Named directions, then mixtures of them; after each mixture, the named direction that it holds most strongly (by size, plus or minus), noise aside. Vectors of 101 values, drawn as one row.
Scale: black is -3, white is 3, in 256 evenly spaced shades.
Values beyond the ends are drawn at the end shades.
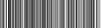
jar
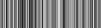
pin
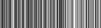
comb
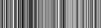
pin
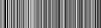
jar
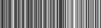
comb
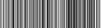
comb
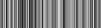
pin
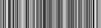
pin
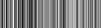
pin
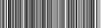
jar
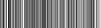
jar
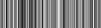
pin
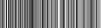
jar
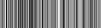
pin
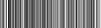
jar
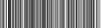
jar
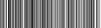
jar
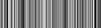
jar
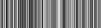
pin
